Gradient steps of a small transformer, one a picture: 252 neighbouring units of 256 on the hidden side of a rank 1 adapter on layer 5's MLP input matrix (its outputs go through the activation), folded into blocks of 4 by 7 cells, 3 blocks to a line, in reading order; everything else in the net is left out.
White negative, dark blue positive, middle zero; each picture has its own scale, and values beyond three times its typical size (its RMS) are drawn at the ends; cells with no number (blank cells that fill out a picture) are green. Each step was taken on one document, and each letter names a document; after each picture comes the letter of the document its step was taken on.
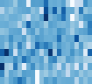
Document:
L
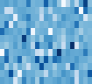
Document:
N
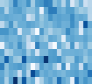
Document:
N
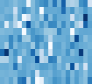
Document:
L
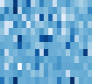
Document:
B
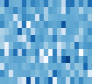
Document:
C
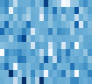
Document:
N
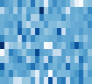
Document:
C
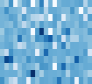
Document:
B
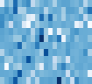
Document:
B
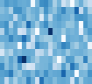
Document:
N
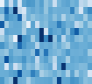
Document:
B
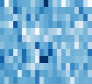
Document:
N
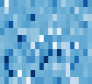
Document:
N
